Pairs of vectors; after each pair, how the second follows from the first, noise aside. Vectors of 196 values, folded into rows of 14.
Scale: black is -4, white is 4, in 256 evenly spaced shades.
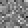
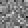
copied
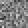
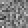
copied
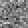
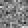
wrapped around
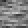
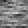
copied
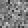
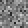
wrapped around
